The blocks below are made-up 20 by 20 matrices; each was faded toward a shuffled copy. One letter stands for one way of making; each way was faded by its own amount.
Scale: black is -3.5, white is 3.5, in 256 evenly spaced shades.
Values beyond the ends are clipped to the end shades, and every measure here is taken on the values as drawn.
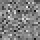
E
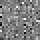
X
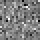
E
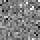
E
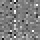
X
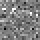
X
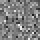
E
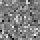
E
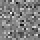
E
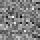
E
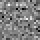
E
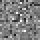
E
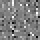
X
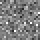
E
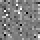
X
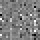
X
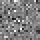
X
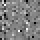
X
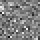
E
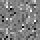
X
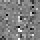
X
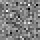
E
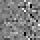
X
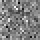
E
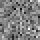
E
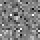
X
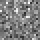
E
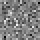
E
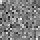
E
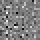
X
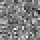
E
